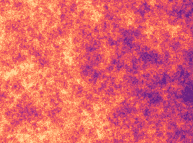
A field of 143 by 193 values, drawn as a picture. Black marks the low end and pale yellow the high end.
Histogram: bell-shaped. Slope: up to the left. Odd rows or columns: none.
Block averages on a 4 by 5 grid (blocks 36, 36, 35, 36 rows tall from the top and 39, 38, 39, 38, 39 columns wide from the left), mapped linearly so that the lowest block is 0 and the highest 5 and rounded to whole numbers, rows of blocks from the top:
5 4 4 3 2 / 5 5 3 1 2 / 5 5 3 2 0 / 4 5 5 2 1
